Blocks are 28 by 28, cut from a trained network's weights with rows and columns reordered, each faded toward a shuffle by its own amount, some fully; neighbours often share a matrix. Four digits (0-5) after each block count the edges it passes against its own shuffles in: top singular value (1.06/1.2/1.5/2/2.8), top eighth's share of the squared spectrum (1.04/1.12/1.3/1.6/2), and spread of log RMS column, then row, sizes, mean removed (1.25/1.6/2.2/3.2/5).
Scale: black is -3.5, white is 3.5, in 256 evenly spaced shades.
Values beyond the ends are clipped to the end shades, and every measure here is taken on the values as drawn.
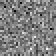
0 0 0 0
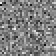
0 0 0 0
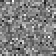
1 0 0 0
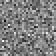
0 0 0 0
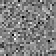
0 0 0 0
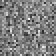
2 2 0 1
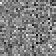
2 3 1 0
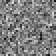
1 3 0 1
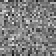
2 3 1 1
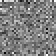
2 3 0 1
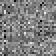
3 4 1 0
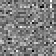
3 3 0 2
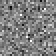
1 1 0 0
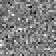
1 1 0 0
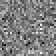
2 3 1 1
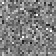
0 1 1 1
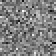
1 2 0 1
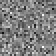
1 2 0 0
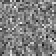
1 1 0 0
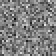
0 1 0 0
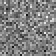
1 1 0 0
